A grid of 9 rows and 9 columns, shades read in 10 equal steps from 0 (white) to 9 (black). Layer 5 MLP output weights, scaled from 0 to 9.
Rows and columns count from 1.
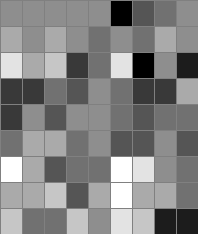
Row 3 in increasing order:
1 1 2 3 4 5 7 8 9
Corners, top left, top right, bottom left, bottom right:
4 4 2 8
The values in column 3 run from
2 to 6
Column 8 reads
5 3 4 7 5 4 4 3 8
